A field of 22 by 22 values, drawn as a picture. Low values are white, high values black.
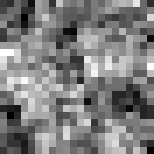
Neither half mirrors the other. There is no overall slope. The values follow a bell shape. The ninth with the lowest average is the middle left. The texture is blotchy.
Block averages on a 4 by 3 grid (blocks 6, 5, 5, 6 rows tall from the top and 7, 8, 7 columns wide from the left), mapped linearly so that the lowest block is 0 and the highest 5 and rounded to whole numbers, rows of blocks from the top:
433 | 020 | 025 | 422
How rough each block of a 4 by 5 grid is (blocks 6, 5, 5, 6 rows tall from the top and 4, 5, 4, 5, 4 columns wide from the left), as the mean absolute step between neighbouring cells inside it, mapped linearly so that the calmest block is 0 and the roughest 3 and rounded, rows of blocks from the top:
1 1 0 1 2 / 1 1 2 0 1 / 2 1 3 0 1 / 1 1 1 1 1
